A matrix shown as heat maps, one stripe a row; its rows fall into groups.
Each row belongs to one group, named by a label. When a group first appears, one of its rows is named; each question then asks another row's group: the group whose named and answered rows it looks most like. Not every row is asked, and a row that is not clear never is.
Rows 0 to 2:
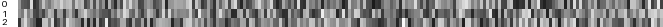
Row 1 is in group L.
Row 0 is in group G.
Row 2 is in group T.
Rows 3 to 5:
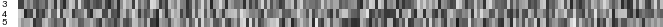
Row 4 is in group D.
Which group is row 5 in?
T
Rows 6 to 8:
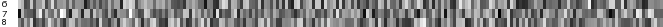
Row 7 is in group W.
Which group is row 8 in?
L
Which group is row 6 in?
G
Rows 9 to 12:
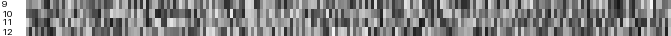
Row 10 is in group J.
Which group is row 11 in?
D
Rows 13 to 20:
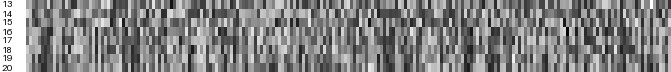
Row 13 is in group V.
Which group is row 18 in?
T
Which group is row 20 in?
T
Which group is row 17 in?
T
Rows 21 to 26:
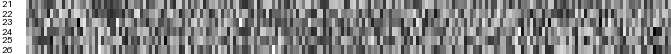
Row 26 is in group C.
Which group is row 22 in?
G
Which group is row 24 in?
C
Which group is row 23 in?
W
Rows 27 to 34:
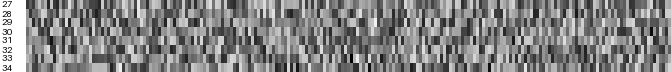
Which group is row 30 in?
T
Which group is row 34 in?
W
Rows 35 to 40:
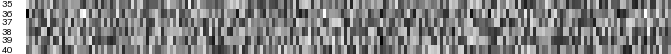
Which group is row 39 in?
G
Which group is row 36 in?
W
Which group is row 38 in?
D
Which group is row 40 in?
T
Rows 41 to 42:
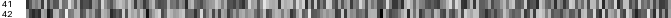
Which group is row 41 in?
J
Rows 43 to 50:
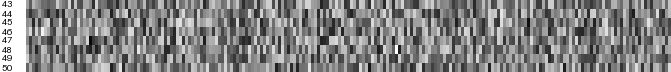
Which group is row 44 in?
J
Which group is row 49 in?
V
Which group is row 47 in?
L
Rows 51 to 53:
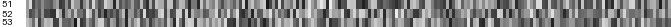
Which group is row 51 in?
D
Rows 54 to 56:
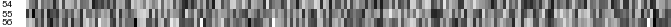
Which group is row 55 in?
C
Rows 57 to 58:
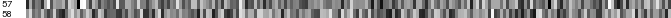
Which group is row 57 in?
W
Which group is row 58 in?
D
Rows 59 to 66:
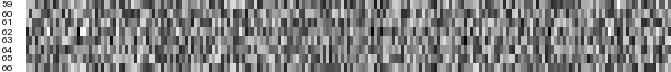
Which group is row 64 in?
C
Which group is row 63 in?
J
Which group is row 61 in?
C
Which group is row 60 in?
T
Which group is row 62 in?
W
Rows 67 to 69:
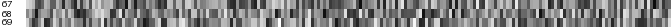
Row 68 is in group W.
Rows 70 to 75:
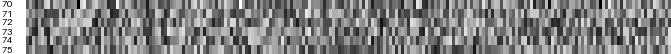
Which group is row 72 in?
G
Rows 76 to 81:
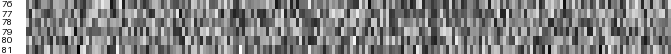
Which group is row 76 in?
W
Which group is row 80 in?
C
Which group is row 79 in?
J
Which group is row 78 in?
V
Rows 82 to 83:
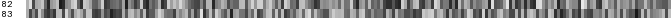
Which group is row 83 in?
L
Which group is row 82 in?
D
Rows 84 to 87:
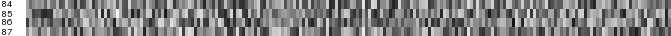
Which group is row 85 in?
T
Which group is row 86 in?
C
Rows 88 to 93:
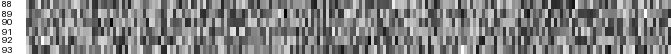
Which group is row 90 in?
J
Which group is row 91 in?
G
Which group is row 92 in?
V
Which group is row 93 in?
D
